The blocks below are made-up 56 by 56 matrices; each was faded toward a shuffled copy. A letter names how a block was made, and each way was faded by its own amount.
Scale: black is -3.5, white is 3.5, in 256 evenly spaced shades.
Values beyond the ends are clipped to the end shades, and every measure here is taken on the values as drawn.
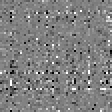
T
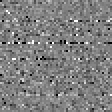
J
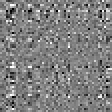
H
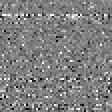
J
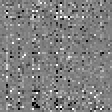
T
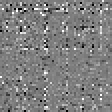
T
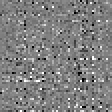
T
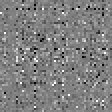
T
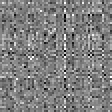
H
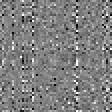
H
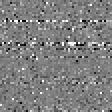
J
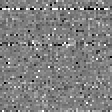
J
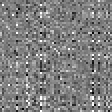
H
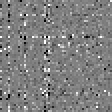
T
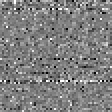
J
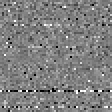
J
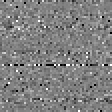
J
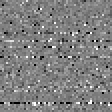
J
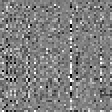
H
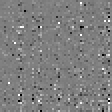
T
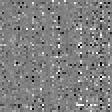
T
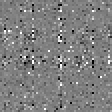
T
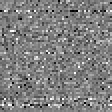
J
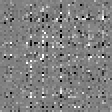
T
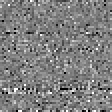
J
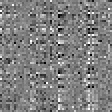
H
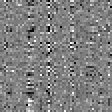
H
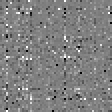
T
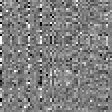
H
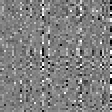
H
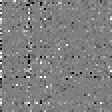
T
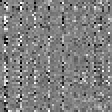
H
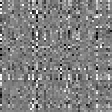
H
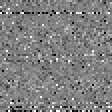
J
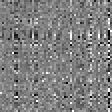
H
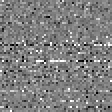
J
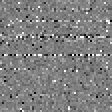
J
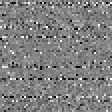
J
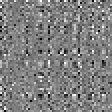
H
